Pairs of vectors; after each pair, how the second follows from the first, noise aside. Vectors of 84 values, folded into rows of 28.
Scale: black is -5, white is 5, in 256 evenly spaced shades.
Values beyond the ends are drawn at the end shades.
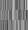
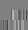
partly zeroed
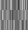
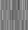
shrunk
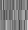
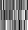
scaled up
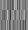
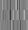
partly zeroed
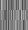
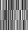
scaled up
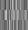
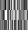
scaled up
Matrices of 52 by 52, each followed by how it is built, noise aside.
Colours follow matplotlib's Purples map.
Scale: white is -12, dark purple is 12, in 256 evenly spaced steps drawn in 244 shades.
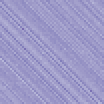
Toeplitz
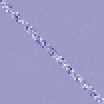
banded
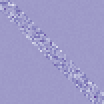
banded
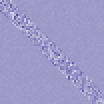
banded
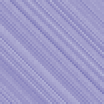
Toeplitz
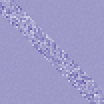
banded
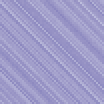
Toeplitz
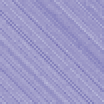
Toeplitz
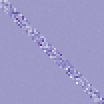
banded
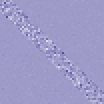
banded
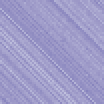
Toeplitz
